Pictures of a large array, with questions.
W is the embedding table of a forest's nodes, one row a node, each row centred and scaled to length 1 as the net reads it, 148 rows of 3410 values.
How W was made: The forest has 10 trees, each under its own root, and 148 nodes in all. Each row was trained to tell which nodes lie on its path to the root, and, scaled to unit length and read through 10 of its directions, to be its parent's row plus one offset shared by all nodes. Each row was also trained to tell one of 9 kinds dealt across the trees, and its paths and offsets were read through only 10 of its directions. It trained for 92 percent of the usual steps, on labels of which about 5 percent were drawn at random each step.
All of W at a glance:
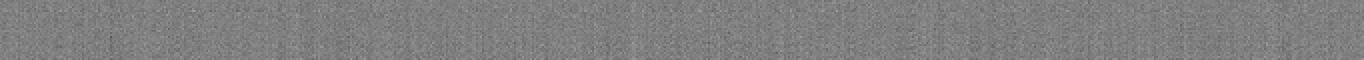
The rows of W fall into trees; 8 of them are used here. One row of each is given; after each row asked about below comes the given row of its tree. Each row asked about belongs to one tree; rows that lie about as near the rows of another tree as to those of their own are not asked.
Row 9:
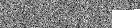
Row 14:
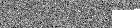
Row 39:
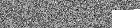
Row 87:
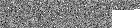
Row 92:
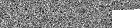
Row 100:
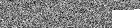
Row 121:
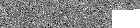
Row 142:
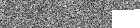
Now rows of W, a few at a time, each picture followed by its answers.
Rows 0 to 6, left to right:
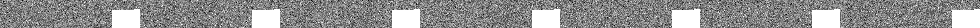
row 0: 39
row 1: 9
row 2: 142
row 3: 142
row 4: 92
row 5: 100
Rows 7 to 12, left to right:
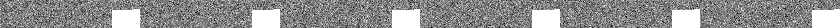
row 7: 87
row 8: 87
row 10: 142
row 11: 14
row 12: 39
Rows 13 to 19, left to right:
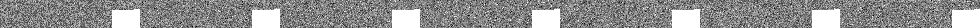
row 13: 142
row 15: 9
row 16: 92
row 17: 9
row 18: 92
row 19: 14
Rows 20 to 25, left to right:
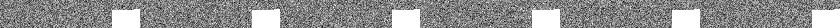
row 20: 9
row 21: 39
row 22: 9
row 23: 14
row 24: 14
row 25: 121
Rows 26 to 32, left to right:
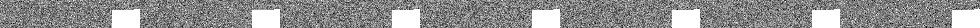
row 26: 14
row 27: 121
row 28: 121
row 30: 9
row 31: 39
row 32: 100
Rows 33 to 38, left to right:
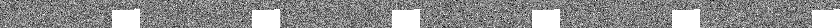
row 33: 92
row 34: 14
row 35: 87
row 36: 142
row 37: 100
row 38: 100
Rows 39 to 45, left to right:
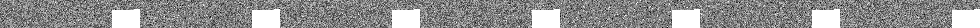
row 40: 100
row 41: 39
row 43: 92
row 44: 142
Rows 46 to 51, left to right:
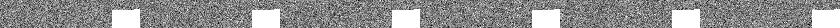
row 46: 9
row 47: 39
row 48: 121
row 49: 100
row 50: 142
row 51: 14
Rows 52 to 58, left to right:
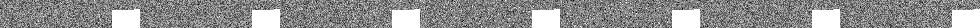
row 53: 87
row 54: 9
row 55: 92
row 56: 100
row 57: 9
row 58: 87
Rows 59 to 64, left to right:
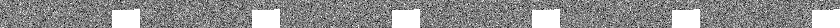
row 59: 92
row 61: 100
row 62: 14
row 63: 100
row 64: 121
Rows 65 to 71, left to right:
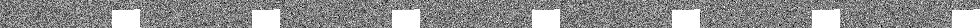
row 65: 87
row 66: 100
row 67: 121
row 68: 9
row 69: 9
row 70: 92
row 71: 9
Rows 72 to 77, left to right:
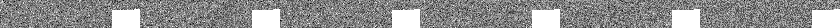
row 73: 100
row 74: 100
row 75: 14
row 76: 121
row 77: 100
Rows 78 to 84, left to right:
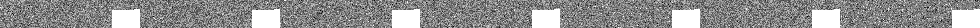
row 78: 9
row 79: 9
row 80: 39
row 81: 14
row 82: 14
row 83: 121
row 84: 92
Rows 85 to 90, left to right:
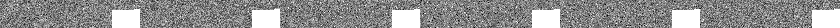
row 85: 9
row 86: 92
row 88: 39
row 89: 100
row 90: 14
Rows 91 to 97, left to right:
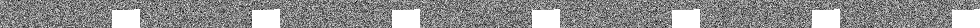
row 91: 100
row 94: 100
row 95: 100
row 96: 14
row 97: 121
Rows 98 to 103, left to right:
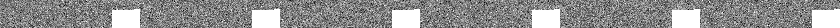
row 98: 87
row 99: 92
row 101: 9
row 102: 121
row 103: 92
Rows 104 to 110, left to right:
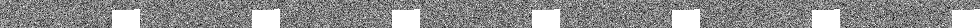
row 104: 92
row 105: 142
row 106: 121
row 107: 121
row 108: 14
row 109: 121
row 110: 87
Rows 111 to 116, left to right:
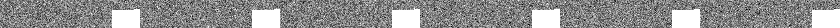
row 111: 87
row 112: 14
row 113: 87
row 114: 14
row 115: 100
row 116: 87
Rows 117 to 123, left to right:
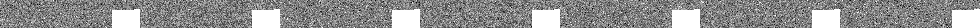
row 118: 142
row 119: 14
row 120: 142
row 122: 100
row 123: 92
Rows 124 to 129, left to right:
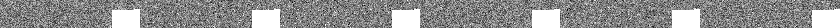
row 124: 121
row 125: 142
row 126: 92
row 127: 9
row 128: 92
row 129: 14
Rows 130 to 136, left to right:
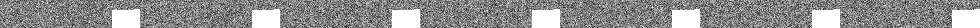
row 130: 142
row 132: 87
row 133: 87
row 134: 14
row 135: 87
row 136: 14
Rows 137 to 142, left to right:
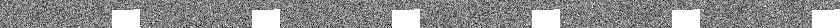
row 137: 39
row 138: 100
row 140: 121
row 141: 39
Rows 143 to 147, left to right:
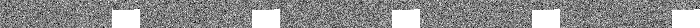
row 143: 87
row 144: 9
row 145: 87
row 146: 14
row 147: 142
